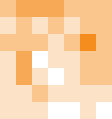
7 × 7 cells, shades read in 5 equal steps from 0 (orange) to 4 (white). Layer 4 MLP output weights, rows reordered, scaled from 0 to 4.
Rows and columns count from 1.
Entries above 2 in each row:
0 3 1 4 4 6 7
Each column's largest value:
3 3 4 4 4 3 4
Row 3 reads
2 2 2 3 2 0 2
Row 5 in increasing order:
1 2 2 3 3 3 4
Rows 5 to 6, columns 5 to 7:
3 2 2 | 3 3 3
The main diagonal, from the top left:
2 2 2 3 3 3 4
